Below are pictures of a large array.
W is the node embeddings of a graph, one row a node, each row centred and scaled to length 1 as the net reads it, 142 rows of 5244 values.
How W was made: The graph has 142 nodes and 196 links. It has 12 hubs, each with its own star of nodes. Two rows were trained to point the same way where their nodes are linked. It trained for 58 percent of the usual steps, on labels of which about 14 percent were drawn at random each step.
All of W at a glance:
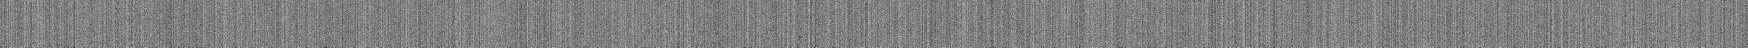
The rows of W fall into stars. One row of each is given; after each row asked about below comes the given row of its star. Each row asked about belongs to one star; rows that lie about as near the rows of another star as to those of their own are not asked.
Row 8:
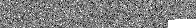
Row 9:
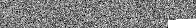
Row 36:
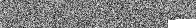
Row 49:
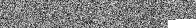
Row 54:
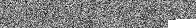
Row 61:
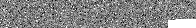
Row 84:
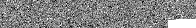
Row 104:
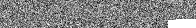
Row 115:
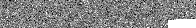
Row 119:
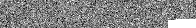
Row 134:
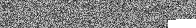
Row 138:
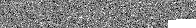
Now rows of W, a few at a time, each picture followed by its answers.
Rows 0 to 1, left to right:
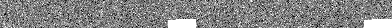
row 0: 49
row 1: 8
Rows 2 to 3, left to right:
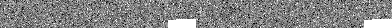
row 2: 138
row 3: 84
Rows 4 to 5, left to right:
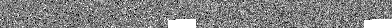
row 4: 115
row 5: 9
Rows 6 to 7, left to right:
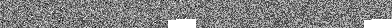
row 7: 115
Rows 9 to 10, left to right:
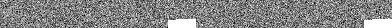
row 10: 134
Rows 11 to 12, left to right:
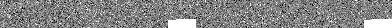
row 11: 138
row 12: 9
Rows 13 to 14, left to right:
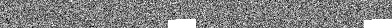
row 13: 134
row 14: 49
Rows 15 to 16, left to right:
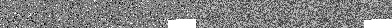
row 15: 115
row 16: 49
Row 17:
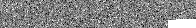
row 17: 54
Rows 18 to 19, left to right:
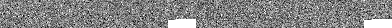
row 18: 119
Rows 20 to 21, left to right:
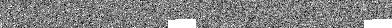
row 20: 36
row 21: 36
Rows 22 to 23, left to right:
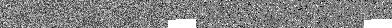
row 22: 49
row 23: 61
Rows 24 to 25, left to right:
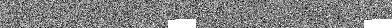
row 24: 84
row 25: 138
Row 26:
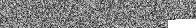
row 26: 61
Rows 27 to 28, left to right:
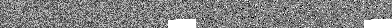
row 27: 9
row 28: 36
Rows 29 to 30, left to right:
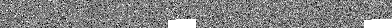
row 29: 119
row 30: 49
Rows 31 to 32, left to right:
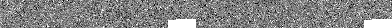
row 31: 36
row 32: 115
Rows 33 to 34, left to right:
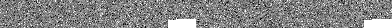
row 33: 8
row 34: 84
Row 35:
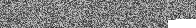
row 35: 119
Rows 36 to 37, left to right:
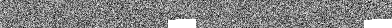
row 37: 49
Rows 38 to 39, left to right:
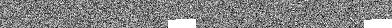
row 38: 61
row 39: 8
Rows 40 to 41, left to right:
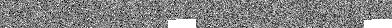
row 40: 138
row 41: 61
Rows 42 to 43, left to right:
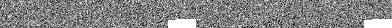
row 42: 138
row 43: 84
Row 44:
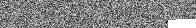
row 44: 138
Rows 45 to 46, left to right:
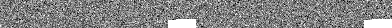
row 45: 134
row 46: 104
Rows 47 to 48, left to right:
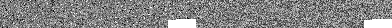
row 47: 61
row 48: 134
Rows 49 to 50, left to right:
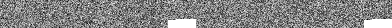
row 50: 138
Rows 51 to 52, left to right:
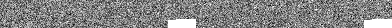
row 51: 119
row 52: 138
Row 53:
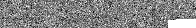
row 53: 84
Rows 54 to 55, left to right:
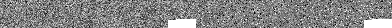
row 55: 119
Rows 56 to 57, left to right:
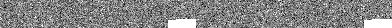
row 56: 8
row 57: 119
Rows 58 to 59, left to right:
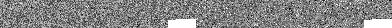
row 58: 49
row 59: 8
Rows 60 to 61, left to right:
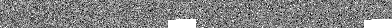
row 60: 54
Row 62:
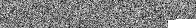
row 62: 54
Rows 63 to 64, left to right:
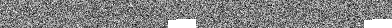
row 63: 8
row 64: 8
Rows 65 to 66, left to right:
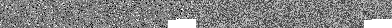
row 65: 54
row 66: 84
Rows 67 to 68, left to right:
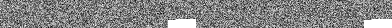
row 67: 49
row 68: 54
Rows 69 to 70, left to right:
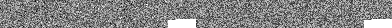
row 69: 49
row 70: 61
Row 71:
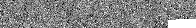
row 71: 84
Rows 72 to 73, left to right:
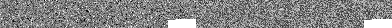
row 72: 115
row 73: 54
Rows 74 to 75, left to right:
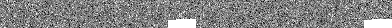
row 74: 54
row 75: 49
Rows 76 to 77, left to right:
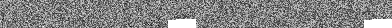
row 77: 36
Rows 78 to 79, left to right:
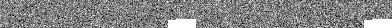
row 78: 36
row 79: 119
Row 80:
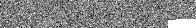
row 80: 84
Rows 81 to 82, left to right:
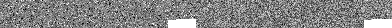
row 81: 36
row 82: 115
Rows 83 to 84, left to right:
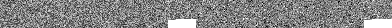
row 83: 119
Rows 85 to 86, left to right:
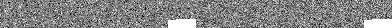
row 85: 61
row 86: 119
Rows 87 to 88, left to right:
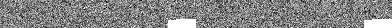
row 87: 138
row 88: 36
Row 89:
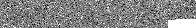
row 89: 49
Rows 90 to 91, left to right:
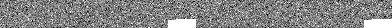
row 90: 115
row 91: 9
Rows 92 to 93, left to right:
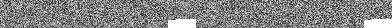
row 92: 54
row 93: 9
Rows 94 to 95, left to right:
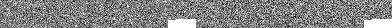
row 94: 54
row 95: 115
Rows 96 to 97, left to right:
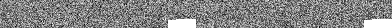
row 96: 8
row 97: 54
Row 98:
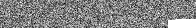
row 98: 8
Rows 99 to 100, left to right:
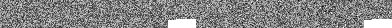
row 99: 8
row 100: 49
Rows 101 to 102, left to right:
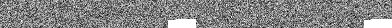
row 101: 8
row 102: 8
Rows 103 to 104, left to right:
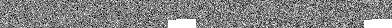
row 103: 36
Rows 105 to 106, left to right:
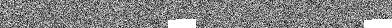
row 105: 49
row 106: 119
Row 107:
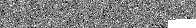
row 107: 84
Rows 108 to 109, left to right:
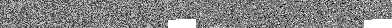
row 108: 138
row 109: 84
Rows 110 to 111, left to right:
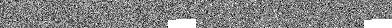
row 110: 138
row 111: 119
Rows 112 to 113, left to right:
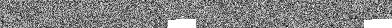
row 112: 84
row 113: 36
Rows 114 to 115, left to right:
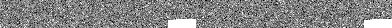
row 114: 54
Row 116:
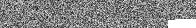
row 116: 9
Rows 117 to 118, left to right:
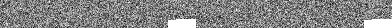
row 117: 119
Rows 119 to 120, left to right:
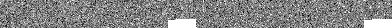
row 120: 54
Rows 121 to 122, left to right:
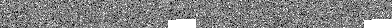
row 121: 138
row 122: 115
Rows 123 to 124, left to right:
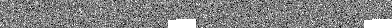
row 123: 8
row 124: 138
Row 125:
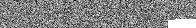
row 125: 54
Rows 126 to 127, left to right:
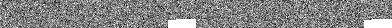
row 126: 8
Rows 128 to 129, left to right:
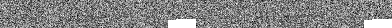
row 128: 84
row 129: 138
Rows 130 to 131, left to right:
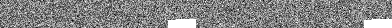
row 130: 61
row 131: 84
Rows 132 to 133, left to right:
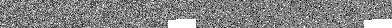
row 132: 134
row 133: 61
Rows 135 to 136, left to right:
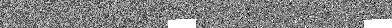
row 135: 49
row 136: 115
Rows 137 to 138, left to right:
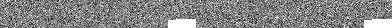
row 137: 9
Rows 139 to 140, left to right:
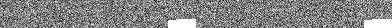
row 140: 134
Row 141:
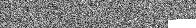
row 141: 9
